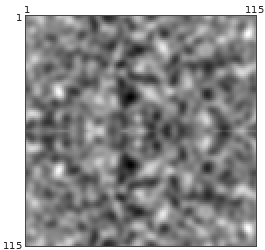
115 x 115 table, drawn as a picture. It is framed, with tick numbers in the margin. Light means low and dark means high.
The top and bottom halves mirror each other. On average the colour sits 50% of the way up the scale. There are no lone odd cells. No seam splits the table. The field is mottled with small blotches.
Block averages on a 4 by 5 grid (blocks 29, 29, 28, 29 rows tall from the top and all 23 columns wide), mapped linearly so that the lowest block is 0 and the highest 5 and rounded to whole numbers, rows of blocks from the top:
0 3 2 2 0 / 2 1 5 2 3 / 2 1 5 2 3 / 0 3 2 2 0
